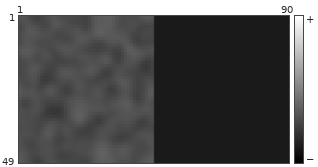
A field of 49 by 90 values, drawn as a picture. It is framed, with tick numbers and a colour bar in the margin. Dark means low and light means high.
The table splits into one row of 2 panels. Panel 1,1: low, blotchy, faint in contrast. Panel 1,2: very low, flat.
